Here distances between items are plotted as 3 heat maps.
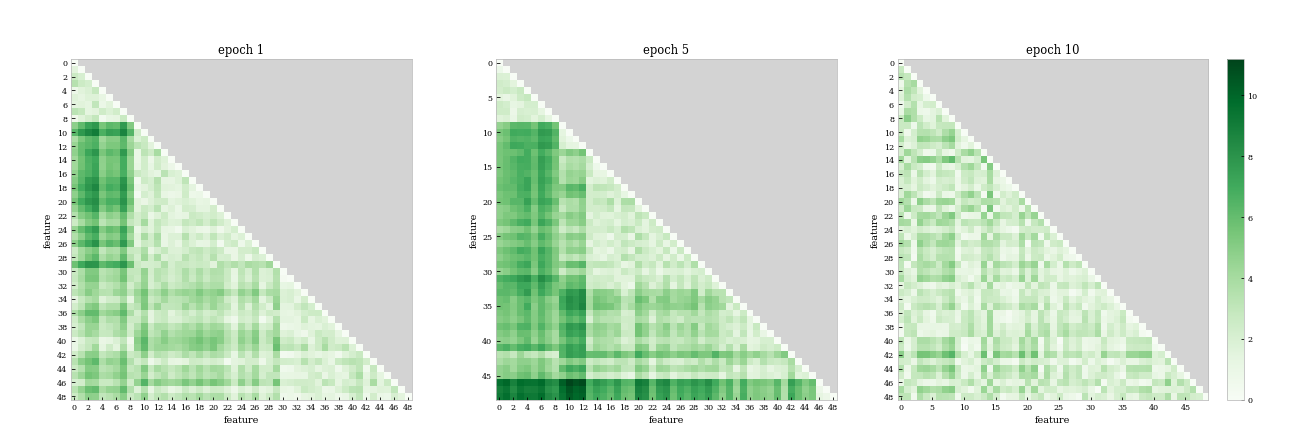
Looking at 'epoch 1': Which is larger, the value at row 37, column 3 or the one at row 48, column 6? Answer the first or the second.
the first
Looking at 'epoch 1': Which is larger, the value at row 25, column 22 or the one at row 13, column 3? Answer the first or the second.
the second
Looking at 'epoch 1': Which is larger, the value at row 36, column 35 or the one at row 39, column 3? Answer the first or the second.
the second
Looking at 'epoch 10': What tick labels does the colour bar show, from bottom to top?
0, 2, 4, 6, 8, 10
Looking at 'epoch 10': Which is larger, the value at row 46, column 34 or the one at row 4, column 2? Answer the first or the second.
the second
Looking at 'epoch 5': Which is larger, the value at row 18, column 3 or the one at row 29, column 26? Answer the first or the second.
the first
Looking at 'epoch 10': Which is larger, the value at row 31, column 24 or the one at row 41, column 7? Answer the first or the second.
the second
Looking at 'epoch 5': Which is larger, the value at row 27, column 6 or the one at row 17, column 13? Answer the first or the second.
the first
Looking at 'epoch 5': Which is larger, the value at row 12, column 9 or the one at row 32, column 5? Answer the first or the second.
the second
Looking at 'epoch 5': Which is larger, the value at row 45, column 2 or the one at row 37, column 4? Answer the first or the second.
the second
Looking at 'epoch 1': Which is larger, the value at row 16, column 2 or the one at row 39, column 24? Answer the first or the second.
the first
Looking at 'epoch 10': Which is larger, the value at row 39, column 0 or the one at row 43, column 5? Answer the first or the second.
the second
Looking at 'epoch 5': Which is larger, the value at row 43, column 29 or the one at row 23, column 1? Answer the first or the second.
the second
